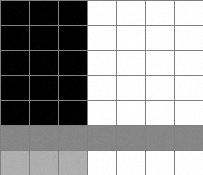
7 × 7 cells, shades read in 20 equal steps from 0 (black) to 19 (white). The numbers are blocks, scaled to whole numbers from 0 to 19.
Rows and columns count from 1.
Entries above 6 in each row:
4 4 4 4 4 7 7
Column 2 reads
0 0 0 0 0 10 13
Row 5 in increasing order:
0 0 0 19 19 19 19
